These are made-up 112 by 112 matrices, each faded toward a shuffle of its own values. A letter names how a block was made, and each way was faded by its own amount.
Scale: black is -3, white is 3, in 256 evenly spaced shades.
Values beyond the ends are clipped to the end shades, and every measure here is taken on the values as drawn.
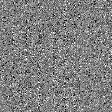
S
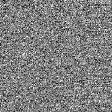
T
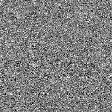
T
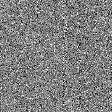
S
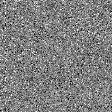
S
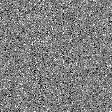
S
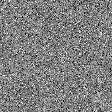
S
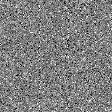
S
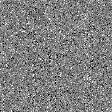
S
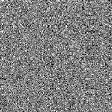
T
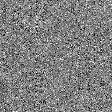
S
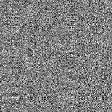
T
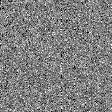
S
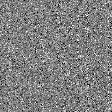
S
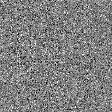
S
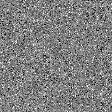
S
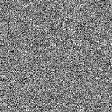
T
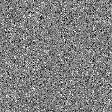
S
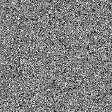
S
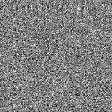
T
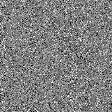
S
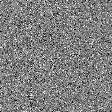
S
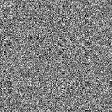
T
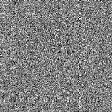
T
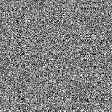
T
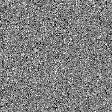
S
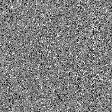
S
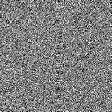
T
